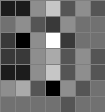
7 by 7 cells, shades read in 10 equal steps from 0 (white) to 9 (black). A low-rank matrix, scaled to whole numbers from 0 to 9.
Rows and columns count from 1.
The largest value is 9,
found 2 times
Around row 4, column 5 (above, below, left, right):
7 6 3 4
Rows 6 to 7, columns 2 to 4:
3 6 9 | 5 5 5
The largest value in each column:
8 9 6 9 7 6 6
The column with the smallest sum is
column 4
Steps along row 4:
same down down up down up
